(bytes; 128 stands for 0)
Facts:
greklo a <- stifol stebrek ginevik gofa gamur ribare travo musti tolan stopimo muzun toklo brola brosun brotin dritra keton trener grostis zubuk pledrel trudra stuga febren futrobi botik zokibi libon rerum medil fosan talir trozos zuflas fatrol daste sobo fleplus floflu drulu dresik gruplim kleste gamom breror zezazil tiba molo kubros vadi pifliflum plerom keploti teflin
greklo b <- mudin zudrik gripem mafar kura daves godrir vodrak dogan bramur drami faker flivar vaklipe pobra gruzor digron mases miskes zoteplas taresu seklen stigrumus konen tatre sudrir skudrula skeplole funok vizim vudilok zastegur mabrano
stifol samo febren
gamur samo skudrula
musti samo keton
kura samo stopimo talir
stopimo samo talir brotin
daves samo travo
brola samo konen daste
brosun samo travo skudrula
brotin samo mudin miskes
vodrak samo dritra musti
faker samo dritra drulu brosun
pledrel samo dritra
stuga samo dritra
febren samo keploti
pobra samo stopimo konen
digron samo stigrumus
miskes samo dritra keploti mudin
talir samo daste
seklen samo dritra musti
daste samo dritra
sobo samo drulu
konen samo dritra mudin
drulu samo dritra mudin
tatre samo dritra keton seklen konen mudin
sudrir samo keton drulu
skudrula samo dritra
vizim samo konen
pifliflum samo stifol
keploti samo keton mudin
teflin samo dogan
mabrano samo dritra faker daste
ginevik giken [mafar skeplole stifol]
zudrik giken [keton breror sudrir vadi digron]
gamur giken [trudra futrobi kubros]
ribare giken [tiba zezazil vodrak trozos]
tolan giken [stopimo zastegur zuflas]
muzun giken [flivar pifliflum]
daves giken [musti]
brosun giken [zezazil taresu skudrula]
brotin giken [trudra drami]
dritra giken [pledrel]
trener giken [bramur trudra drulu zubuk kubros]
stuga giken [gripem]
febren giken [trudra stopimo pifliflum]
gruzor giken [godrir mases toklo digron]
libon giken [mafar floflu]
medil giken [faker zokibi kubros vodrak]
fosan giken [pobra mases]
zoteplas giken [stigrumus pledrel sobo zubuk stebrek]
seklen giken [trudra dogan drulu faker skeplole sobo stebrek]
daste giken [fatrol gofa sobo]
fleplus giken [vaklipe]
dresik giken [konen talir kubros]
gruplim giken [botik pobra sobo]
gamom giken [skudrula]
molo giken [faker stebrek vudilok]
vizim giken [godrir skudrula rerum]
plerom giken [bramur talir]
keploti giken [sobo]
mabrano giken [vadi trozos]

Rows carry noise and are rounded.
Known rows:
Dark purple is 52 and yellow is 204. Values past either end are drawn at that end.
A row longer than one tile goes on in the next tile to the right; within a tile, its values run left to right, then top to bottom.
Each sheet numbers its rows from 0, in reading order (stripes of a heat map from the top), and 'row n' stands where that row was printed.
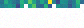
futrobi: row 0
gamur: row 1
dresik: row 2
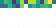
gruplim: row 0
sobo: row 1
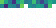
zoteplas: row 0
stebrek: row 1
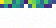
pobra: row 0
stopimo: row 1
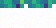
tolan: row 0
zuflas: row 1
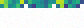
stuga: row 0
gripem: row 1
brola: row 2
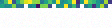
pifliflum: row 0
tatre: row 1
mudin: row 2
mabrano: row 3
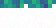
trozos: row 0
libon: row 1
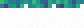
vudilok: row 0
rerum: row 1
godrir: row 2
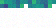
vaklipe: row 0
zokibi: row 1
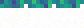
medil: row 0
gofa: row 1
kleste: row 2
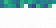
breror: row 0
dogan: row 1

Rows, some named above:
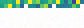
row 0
keton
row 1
sudrir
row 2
daves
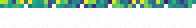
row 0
sobo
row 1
konen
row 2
vizim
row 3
pobra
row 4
brosun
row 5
daste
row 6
molo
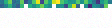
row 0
fosan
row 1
stifol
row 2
vodrak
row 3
zoteplas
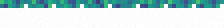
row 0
godrir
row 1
stebrek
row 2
zezazil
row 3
molo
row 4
bramur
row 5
mases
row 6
taresu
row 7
taresu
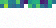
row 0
talir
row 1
gamom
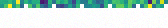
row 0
keton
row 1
gamom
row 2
digron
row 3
zubuk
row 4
musti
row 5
travo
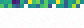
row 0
gamom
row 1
miskes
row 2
faker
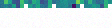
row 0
teflin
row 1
ribare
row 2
trudra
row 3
zubuk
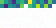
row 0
zoteplas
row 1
skudrula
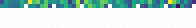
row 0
kubros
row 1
miskes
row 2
gruplim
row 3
drulu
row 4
rerum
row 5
gruzor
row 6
kura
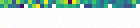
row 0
brotin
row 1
dritra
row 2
keploti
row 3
mases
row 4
trener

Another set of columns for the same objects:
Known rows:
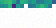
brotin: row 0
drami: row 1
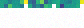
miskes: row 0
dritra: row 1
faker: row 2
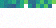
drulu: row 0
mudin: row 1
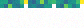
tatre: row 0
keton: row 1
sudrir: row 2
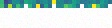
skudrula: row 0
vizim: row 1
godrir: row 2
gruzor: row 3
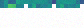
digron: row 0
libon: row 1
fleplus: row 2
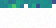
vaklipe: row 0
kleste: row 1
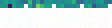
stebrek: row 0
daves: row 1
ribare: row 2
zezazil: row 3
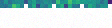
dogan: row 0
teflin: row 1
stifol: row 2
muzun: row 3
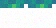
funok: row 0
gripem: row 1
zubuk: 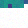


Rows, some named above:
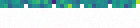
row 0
zezazil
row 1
trener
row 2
zoteplas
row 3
rerum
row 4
stuga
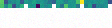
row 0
brosun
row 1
stebrek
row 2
miskes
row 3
futrobi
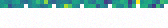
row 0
zezazil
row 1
dresik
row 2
mases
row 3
gamom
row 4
sobo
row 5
stopimo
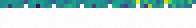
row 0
zubuk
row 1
stebrek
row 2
taresu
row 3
zubuk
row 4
brola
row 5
seklen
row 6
pifliflum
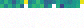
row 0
kura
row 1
gruplim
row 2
faker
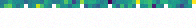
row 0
fosan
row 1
zudrik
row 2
daste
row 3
trudra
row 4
konen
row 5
brotin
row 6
brola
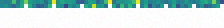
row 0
musti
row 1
pledrel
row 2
molo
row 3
pobra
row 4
konen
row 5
teflin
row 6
teflin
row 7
kubros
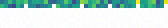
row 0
talir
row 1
medil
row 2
daste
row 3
febren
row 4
vodrak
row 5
keploti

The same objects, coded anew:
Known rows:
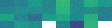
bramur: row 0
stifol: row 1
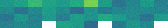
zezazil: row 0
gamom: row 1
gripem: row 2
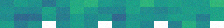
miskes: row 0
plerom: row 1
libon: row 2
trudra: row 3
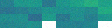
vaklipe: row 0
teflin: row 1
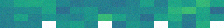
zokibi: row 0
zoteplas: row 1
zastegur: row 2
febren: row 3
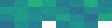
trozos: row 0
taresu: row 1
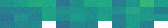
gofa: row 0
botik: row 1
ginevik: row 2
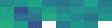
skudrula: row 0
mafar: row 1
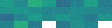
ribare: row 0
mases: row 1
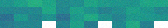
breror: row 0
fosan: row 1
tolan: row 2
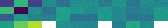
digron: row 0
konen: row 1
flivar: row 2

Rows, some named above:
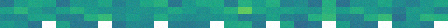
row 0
dritra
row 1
daste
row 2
stebrek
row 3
keton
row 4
gamur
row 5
sobo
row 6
daste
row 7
gruplim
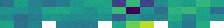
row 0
pobra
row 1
keton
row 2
digron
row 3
febren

